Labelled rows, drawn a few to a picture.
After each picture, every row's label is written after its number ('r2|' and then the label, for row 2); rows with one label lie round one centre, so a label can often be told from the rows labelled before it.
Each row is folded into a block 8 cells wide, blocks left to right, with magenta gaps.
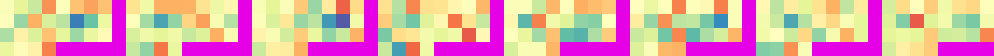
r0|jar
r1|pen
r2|jar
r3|pen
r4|jar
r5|jar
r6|pen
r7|jar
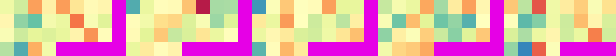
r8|pen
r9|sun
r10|sun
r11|jar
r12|pen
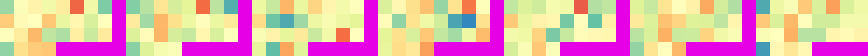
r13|sun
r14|sun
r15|pen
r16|jar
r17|sun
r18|sun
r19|sun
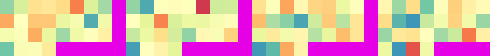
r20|sun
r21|sun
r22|pen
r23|pen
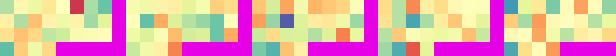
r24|sun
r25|jar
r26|pen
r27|pen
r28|sun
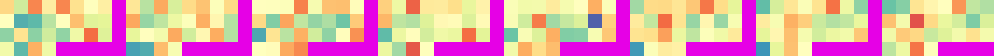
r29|pen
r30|pen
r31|jar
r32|pen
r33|jar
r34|sun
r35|sun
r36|sun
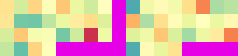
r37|pen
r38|sun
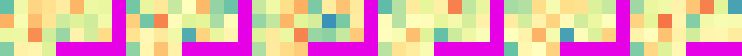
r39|sun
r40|sun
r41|jar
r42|sun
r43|sun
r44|sun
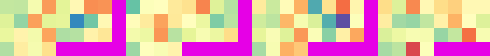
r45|jar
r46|sun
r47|jar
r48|pen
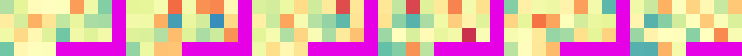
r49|sun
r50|jar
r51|jar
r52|pen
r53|sun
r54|pen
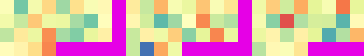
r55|jar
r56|pen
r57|jar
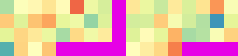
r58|sun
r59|jar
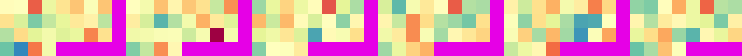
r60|pen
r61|pen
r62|sun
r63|sun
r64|jar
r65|sun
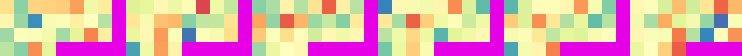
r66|pen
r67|sun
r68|sun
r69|sun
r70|sun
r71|jar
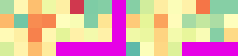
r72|sun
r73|sun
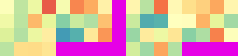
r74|jar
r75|pen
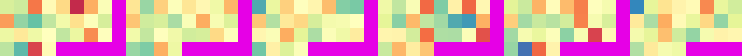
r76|pen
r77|pen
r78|sun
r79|jar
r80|pen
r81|sun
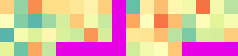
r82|pen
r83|sun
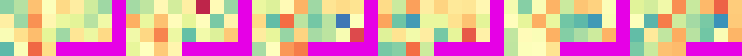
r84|sun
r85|sun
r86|jar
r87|pen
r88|jar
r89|jar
